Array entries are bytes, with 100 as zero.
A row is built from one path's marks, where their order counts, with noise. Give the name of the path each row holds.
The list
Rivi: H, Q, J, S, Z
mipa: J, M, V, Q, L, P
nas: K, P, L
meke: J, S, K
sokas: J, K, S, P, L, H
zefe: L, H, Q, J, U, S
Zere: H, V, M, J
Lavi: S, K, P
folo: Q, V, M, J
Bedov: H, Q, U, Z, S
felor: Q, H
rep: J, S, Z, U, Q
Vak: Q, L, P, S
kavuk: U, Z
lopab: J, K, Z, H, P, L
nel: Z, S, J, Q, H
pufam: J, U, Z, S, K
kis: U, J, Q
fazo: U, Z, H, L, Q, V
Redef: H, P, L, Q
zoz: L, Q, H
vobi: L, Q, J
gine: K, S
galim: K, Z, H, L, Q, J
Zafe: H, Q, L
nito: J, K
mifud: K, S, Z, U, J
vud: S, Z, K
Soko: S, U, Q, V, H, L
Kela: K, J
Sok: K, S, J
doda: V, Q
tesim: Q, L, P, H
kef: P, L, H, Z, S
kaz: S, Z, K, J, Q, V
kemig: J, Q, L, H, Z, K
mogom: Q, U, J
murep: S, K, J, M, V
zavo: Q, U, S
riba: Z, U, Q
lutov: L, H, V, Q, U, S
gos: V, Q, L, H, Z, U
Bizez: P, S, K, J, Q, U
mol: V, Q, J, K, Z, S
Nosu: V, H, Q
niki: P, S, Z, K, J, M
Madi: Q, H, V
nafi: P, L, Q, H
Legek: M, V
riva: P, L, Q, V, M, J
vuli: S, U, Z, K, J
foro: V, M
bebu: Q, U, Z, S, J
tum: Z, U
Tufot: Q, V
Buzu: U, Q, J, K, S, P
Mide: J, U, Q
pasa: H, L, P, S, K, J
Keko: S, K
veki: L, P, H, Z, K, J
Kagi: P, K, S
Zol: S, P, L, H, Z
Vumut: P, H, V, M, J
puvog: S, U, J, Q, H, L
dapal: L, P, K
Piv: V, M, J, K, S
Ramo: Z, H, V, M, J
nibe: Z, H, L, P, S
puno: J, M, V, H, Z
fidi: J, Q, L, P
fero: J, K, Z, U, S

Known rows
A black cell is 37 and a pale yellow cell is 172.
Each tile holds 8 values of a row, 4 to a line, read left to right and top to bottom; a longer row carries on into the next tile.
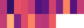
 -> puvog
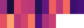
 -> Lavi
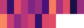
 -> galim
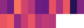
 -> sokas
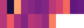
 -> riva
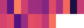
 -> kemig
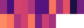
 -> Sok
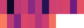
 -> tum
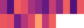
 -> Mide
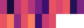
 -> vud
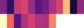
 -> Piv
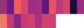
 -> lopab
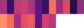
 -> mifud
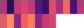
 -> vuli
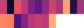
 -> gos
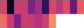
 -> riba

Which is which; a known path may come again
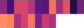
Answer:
Sok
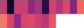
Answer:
kavuk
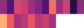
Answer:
Kela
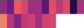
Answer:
lopab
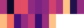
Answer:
Zere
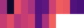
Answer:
niki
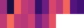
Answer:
Bizez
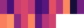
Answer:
murep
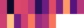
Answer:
Soko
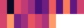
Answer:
zavo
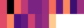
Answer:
felor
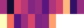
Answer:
Legek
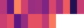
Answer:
kemig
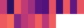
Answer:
Buzu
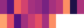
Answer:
mipa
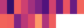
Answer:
kis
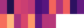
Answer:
Keko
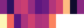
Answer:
Piv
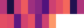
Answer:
nel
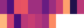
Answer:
puno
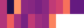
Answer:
riva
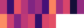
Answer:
galim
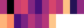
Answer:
Nosu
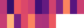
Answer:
puvog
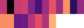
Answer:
Tufot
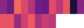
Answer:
sokas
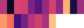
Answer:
folo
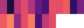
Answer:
vud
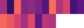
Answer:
nas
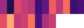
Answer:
Lavi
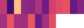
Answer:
veki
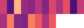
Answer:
vobi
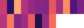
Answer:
pasa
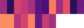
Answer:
gine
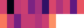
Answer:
riba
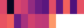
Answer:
bebu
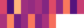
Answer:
zefe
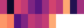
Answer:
gos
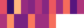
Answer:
zoz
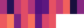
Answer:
kaz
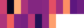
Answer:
Redef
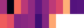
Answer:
Vumut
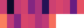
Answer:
tum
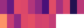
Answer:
fero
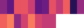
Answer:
meke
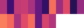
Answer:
mifud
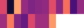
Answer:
tesim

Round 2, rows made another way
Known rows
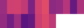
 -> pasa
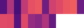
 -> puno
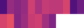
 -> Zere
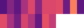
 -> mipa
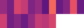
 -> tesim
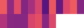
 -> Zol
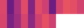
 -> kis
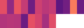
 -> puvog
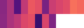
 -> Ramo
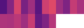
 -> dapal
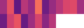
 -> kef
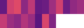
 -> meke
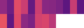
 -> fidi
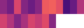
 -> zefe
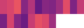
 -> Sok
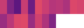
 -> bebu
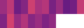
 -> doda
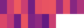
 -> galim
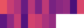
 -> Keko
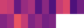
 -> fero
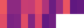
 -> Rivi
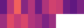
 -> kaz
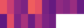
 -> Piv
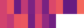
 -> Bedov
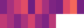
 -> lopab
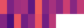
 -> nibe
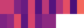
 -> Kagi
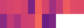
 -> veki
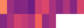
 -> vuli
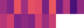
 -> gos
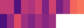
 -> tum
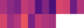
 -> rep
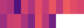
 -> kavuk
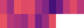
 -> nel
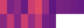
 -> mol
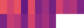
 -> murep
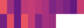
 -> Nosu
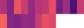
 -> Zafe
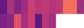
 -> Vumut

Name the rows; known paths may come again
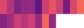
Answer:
zavo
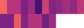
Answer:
Lavi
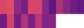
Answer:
Piv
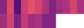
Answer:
foro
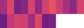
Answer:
vud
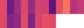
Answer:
kis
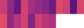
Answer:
rep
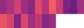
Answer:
zoz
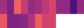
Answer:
Zafe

